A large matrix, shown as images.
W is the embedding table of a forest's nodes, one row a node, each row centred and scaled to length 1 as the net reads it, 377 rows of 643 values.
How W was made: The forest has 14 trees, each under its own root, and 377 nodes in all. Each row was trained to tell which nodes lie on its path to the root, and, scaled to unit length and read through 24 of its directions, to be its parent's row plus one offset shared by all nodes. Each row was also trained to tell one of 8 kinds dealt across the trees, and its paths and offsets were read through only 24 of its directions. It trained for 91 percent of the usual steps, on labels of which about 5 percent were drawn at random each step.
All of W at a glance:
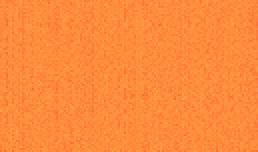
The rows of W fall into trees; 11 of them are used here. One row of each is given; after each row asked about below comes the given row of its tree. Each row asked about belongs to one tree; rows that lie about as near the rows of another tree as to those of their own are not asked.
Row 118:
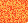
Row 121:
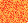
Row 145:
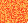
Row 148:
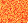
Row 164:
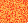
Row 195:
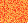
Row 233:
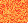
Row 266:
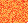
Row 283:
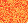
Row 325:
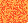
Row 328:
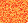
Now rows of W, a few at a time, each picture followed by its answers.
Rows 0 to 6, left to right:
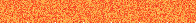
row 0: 283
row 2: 164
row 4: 283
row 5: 328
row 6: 283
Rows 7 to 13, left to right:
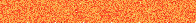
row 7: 325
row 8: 164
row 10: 266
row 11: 148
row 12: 266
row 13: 118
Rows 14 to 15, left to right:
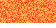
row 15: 328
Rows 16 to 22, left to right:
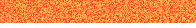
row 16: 118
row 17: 283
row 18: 325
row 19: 118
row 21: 148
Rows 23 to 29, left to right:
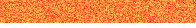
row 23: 121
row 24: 266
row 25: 328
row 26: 283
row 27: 266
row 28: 118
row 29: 233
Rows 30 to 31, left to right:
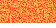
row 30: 118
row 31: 195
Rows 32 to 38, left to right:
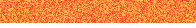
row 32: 266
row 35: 148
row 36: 118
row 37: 233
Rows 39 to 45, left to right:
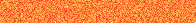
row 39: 145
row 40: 195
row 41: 148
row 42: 233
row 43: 233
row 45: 233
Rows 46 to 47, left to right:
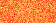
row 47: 164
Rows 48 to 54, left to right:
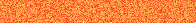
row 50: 233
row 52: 233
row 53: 164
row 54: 164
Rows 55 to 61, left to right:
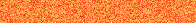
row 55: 266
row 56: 121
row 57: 164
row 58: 233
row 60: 164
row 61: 266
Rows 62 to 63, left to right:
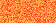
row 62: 148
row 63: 233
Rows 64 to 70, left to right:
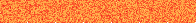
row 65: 325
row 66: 283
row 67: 266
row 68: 148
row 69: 164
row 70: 233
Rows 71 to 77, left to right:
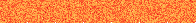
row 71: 266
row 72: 164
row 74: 325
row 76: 148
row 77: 266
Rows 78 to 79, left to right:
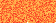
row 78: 118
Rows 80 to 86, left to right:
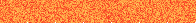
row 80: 283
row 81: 118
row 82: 233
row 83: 164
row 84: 148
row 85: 121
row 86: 121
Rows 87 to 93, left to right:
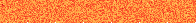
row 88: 145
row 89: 233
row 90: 283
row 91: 164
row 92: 266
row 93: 233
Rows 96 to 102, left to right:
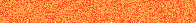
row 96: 233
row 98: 121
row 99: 121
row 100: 148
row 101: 164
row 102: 121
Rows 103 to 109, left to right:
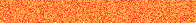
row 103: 283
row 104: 325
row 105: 283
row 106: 266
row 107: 195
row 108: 233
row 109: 266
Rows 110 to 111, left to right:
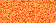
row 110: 266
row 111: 118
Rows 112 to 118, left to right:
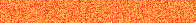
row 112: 145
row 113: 164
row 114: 266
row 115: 118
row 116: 283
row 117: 233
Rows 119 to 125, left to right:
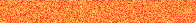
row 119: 266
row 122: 233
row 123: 148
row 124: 118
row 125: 233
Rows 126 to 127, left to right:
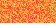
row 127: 121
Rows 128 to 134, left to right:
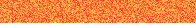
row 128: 164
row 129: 266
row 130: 195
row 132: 164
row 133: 233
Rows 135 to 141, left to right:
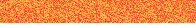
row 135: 148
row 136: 195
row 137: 121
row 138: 164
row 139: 283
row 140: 266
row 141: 283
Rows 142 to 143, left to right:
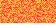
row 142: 118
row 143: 164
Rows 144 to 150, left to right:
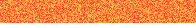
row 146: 233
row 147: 121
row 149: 164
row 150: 328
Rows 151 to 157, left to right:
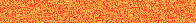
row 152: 121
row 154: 328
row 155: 195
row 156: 328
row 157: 121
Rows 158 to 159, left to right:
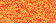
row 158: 283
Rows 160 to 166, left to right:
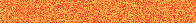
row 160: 164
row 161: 233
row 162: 164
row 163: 118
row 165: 121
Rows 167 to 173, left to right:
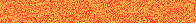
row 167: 148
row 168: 266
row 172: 164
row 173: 118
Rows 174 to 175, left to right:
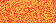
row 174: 148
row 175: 233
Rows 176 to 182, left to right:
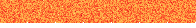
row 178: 266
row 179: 145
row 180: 164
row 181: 195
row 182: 118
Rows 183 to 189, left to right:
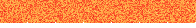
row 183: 118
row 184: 233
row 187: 118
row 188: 233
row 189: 325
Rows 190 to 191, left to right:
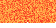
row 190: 266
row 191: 195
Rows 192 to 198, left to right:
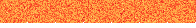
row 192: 145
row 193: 145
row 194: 328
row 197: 266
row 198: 283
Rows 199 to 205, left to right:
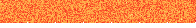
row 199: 118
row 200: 233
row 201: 145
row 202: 145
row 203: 283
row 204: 283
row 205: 164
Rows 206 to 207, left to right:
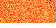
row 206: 121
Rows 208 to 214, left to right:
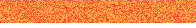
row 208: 164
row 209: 233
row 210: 118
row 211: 121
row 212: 325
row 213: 118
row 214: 164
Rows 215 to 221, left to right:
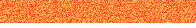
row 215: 145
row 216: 233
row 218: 164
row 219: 148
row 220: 118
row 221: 283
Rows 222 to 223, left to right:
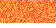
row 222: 164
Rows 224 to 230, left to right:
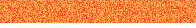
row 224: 118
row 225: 145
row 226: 118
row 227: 121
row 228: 325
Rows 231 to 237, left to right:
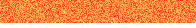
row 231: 118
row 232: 266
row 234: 118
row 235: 195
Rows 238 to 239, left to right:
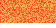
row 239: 118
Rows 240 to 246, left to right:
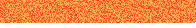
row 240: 121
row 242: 325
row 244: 328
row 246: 233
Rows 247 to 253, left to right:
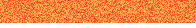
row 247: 283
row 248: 121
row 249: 118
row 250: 266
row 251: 233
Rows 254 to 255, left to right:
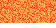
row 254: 233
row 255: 283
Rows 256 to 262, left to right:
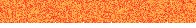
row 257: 164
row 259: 118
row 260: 266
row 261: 148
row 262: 266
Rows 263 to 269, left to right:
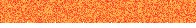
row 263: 233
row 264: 233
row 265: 121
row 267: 164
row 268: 164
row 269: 328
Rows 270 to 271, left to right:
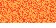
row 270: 233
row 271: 145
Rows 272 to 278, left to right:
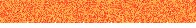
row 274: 121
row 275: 121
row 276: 283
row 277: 118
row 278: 233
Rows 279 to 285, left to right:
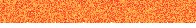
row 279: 233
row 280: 118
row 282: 164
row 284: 266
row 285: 148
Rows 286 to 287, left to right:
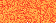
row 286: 266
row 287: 164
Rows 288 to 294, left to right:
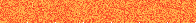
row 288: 233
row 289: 145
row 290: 118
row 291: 148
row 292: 164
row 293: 121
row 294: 164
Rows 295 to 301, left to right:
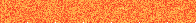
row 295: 164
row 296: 118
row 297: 121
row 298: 164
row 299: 328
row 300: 164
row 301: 328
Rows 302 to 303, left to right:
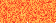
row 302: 283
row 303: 266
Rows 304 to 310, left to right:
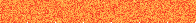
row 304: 118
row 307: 325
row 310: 121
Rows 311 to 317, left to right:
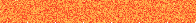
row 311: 148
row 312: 266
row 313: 121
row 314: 233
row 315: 283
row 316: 118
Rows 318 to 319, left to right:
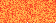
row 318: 283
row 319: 233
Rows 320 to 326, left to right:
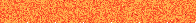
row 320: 266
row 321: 145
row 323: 121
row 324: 121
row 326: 148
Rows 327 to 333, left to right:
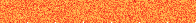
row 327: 283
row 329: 118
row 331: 266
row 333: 148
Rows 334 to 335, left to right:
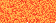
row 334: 266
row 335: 148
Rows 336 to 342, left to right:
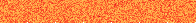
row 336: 164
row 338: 148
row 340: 121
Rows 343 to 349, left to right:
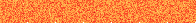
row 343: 145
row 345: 195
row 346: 121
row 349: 118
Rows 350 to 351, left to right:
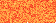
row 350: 118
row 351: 233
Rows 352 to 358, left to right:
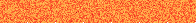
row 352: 195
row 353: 266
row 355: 145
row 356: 328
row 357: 328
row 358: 266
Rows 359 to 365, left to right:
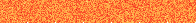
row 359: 328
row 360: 118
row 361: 266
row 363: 283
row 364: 121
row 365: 283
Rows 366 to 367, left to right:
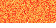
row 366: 148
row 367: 121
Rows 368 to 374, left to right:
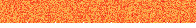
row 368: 283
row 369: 121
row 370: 266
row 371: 266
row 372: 121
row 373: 266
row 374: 164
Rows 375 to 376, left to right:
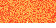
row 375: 118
